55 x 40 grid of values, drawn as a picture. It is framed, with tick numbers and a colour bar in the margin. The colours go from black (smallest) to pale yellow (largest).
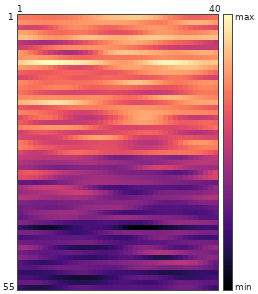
Seam: horizontal, 50% of the way down, the top part higher. Grain: streaks across. Slope: up to the top. Average level on the scale: 50%.
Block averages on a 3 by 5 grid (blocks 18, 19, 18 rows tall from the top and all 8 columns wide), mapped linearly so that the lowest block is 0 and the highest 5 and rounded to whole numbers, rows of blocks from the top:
5 5 5 5 5 / 3 3 3 3 3 / 0 0 0 0 0
